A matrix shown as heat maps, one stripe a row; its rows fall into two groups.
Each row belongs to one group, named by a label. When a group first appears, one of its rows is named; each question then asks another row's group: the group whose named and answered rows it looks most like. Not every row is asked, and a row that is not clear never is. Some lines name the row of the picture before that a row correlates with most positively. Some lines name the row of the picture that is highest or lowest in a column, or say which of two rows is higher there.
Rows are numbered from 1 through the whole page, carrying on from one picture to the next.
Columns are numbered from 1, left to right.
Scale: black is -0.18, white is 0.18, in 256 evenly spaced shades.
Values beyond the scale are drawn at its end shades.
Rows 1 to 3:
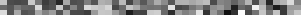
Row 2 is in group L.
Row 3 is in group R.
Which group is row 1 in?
R
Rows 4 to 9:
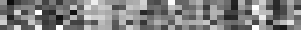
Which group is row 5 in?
L
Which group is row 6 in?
L
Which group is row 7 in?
L
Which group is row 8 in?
R
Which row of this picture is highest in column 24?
8
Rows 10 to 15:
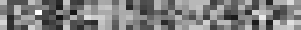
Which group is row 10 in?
R
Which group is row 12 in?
L
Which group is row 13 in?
L
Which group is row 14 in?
R
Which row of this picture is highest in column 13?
13
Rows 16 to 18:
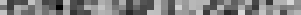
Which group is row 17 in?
R
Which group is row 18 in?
R
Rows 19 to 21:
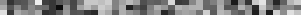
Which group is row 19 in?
L
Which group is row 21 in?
R
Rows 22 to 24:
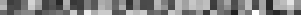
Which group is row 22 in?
R
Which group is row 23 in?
R
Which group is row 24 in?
L
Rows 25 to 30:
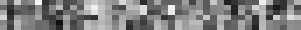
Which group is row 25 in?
L
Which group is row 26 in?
L
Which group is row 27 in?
L
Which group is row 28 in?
R
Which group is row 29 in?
R
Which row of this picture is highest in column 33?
28
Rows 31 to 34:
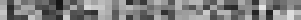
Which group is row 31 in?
R
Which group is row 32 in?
L
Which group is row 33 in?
R
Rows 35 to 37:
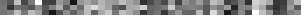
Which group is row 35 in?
L
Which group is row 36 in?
L
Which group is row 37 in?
L
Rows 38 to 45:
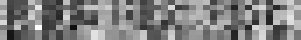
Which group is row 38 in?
R
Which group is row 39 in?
L
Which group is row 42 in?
R
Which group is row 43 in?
L
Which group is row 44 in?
L
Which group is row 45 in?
L
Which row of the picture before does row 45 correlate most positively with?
36
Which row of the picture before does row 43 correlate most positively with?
35
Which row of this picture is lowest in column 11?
43
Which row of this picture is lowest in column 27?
39
